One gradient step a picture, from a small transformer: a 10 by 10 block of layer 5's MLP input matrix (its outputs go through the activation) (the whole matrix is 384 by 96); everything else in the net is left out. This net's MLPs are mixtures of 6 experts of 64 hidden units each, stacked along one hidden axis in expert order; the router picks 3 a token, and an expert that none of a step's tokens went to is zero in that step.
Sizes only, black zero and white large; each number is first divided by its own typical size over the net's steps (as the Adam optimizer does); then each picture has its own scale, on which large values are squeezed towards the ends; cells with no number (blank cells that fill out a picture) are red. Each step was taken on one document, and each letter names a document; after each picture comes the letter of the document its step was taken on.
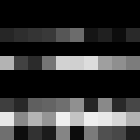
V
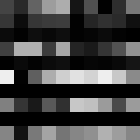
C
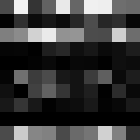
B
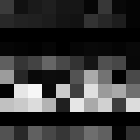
C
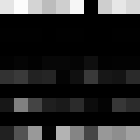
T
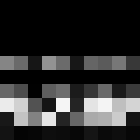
V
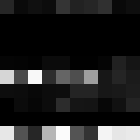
T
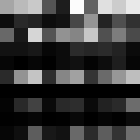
B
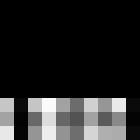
V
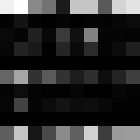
T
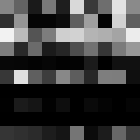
B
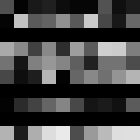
C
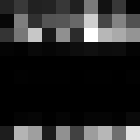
B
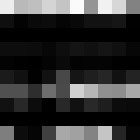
T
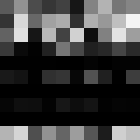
B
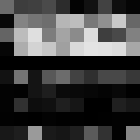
B
